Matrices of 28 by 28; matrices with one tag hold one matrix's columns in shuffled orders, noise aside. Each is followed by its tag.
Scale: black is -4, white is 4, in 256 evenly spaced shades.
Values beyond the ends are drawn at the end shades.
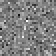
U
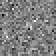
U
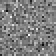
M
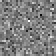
U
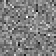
M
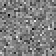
U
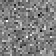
U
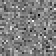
U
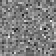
U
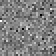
U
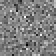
M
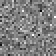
M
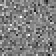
M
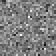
M
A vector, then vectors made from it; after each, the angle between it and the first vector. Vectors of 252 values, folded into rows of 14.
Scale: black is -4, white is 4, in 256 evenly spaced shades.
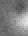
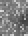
partly opposed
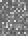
orthogonal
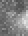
nearly parallel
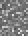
orthogonal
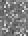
orthogonal
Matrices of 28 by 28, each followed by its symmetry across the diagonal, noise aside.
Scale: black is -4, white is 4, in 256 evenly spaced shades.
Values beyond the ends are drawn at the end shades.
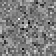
symmetric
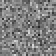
neither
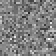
neither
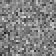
neither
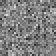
symmetric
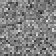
neither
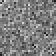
symmetric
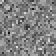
symmetric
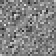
symmetric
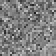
symmetric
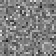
symmetric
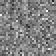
neither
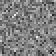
symmetric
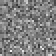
neither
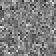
neither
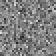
neither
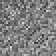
symmetric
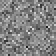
symmetric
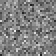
neither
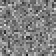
neither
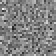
neither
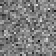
neither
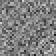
symmetric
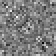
symmetric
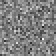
neither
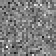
neither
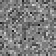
symmetric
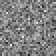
symmetric
